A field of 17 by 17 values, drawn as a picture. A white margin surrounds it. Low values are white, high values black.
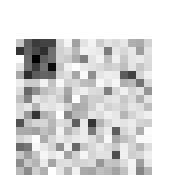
No regular stripes run through it. In the top left lies a patch that is higher than the rest. The middle right is the smoothest part. Most values sit low, with a long tail of high ones. The ninth with the highest average is the top left.
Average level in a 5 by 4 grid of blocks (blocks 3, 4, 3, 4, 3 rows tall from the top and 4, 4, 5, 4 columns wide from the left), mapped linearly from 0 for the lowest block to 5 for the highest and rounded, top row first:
5200 | 3101 | 1100 | 1110 | 1010
